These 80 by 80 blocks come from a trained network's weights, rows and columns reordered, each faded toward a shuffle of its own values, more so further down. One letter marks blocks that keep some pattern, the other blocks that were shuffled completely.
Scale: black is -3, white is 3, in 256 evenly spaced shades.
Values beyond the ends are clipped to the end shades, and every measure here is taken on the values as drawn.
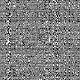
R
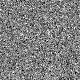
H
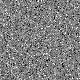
H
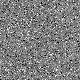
H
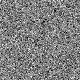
H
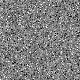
H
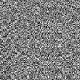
R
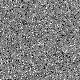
H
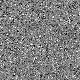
H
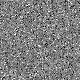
H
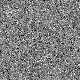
H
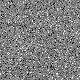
H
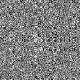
R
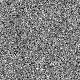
H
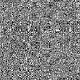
R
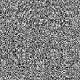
R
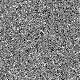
H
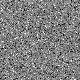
H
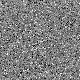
H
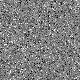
H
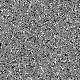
H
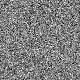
H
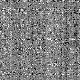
R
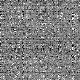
R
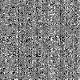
R
